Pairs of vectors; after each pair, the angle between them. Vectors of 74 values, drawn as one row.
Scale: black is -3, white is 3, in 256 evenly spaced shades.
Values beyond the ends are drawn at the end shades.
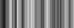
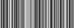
partly aligned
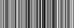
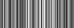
nearly opposite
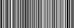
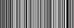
orthogonal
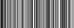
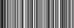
nearly parallel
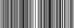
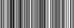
orthogonal
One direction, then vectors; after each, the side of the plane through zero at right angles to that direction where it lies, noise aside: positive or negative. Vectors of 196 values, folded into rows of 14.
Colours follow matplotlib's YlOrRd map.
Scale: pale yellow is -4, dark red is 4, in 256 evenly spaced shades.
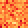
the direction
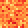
negative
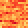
negative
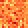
negative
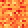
negative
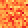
negative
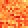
positive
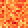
negative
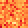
positive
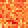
negative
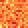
negative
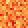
negative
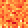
negative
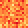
negative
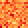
positive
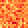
negative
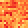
positive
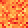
negative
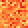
negative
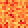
positive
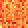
negative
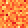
negative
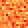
negative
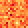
positive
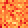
positive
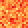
negative
